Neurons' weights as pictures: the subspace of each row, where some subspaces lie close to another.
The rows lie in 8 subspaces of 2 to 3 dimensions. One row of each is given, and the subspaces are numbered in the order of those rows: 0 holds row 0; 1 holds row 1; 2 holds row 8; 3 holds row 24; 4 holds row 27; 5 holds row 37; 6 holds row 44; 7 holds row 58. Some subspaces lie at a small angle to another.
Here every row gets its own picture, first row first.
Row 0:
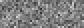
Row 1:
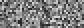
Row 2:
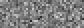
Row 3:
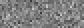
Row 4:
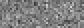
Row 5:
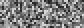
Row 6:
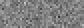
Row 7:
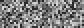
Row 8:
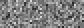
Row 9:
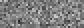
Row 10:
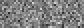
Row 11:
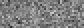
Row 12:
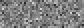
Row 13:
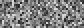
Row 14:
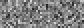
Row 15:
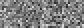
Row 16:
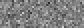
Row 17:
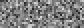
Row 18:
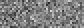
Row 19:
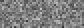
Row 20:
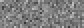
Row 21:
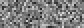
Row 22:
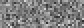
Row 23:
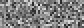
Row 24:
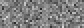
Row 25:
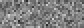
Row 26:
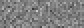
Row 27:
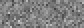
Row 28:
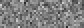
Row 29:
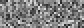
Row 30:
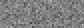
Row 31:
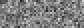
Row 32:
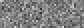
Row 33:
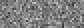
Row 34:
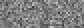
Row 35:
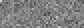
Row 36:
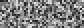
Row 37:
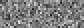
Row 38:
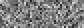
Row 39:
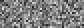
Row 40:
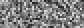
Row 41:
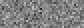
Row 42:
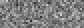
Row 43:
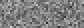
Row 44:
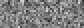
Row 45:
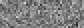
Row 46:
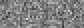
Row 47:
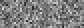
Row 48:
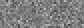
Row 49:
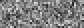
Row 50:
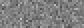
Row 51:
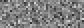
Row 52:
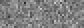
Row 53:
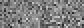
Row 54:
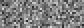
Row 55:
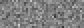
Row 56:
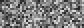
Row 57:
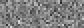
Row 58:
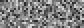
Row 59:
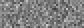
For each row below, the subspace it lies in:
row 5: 7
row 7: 0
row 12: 5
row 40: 7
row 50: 5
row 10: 2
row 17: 7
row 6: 6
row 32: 0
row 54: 3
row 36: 7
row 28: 6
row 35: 4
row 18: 4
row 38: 6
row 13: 4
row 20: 0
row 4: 0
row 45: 6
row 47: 3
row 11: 6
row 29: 5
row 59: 4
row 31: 6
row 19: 0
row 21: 2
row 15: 2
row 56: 6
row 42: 7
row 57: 5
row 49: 0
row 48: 5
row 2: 7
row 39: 3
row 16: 4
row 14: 2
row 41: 3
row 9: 1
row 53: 2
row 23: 5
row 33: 2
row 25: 4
